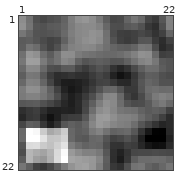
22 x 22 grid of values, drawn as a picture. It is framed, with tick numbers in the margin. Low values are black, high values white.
An odd patch, higher than its surroundings, sits in the bottom left. On average the colour sits 40% of the way up the scale. Values change most from cell to cell in the bottom left. The ninth with the highest average is the bottom left.
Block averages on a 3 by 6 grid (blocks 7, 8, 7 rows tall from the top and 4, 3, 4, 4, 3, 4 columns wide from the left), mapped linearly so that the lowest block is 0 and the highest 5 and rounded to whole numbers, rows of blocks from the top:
223221 / 200212 / 453210
